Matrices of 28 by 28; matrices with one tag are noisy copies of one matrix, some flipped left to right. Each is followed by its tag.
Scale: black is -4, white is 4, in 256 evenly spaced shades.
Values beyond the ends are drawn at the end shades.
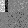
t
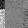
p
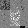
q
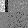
t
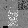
q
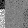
p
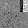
t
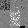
q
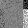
p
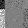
p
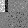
t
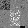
q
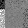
p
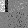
t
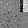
t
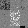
q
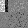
t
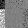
p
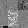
q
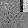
t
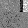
t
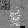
q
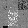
q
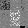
q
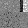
t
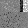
t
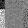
p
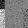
p
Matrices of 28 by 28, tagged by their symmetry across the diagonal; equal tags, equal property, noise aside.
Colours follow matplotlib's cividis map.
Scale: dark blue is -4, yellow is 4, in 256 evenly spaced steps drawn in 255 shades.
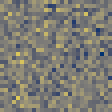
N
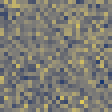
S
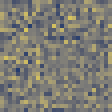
S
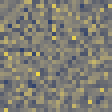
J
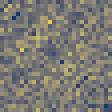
J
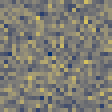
N
